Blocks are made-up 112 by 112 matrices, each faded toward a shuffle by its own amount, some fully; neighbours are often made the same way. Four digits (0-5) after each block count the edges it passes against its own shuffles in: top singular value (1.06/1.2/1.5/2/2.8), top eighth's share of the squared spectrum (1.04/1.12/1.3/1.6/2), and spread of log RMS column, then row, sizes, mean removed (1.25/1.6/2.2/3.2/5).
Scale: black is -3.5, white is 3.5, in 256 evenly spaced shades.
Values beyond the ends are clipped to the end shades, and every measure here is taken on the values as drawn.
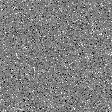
2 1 0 0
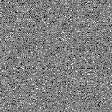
4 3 1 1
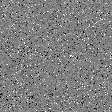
2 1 0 0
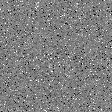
2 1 0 0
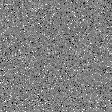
3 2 0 0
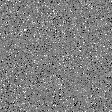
2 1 0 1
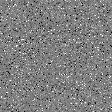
3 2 0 1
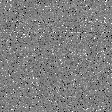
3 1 0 1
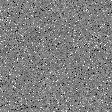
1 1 0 0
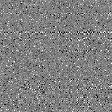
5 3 2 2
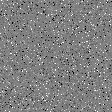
0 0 0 0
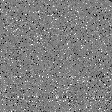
3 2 0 1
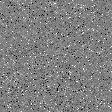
2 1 0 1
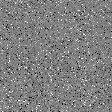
3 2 1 1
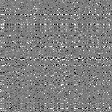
5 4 2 3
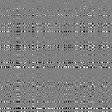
5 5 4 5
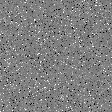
0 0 0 0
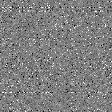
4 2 1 2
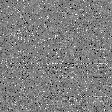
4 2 0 1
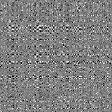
5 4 3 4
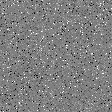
0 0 0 0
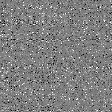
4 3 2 2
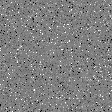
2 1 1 0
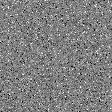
0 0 0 0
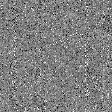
1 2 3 0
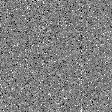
1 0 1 0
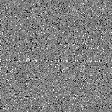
4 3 2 2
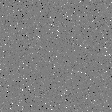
1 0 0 0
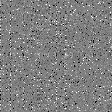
4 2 2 0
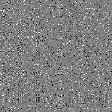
4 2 1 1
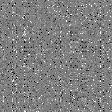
4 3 2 1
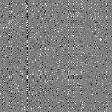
5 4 3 2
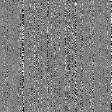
3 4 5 0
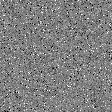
0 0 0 0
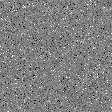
0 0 0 0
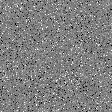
0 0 0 0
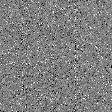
1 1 2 0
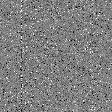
2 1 2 0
